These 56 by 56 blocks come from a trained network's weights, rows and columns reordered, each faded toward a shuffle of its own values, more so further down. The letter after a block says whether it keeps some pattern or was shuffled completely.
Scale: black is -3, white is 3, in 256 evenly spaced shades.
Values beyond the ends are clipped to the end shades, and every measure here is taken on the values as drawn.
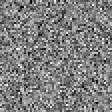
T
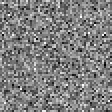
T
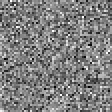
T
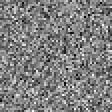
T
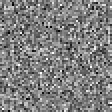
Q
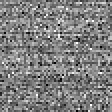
Q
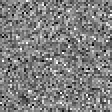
T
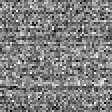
Q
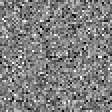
Q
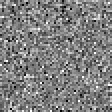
T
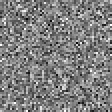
T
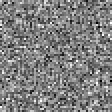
Q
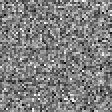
T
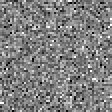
Q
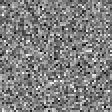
T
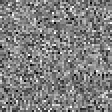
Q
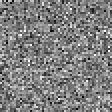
T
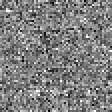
Q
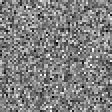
T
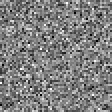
T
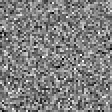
T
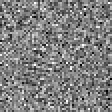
Q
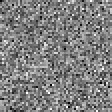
T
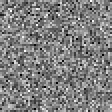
T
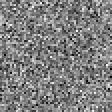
T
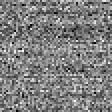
Q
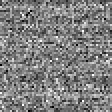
Q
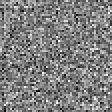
Q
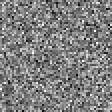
T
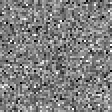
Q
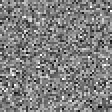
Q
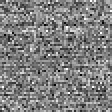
Q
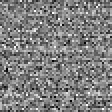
Q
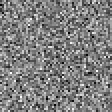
T
